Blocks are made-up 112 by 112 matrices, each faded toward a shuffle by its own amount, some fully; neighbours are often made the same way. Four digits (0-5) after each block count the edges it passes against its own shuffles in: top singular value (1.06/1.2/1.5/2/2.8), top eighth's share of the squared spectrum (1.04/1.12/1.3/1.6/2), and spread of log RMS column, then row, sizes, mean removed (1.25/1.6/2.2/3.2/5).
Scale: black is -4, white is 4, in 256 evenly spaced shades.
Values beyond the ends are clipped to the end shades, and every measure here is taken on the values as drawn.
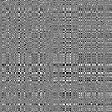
5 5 4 4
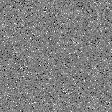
3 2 0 0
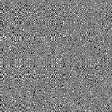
5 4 3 3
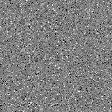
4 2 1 0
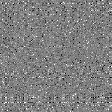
4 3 1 2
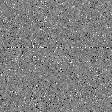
3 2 0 1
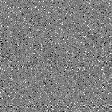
4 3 1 2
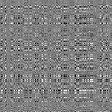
5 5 4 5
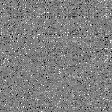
4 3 1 2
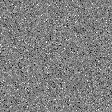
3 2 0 0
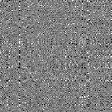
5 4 3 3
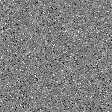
0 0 0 0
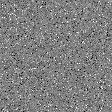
0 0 0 0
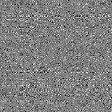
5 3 2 3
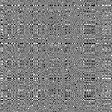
5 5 3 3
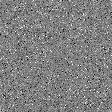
0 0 0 0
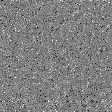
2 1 0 1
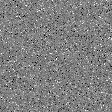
0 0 0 0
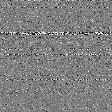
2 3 0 4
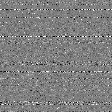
3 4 0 4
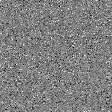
3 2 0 0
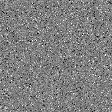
3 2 0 0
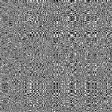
5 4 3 3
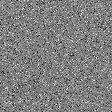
2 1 0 0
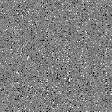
4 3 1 1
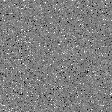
3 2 0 0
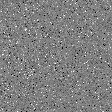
2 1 0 0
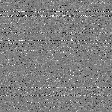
2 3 0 3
